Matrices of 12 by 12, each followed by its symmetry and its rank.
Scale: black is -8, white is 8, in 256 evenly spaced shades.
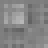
symmetric, rank two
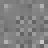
symmetric, rank two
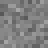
neither, full rank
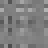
antisymmetric, rank two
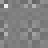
symmetric, rank two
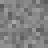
neither, full rank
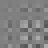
symmetric, rank one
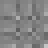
symmetric, rank two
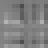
antisymmetric, rank two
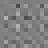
antisymmetric, rank two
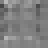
antisymmetric, rank two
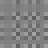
symmetric, rank one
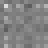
symmetric, rank two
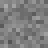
neither, full rank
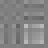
symmetric, rank one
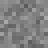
neither, full rank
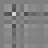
symmetric, rank one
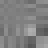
symmetric, rank one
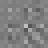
symmetric, rank two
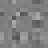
antisymmetric, rank two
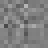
antisymmetric, rank two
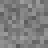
neither, full rank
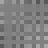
symmetric, rank one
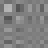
symmetric, rank one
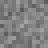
neither, full rank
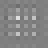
symmetric, rank one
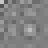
symmetric, rank two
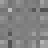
symmetric, rank two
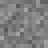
neither, full rank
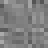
antisymmetric, rank two
